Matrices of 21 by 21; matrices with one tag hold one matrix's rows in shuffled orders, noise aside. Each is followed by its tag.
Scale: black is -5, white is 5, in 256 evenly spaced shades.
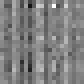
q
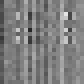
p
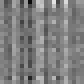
q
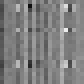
p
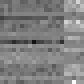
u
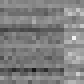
u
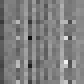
p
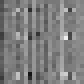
p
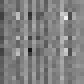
p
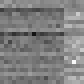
u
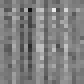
q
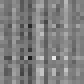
q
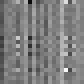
p
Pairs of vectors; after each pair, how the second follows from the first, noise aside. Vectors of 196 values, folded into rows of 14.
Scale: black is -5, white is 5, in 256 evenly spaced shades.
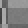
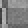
copied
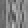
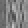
copied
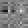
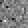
shuffled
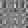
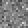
shuffled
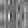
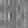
shrunk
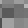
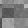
copied
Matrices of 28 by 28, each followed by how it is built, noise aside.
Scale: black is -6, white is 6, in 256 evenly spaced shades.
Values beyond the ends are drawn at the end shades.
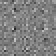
low rank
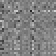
low rank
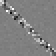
banded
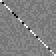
diagonal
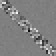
banded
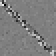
banded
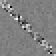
banded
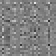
low rank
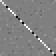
diagonal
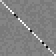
diagonal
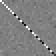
diagonal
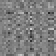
low rank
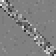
banded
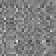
low rank
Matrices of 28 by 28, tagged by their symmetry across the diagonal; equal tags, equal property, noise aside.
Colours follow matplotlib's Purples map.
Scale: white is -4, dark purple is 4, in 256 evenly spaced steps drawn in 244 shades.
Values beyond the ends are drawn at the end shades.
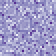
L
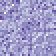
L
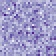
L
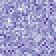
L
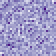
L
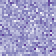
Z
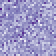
L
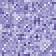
L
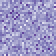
L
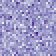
Z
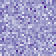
Z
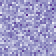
Z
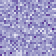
Z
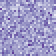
Z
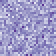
Z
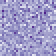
Z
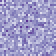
L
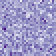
Z
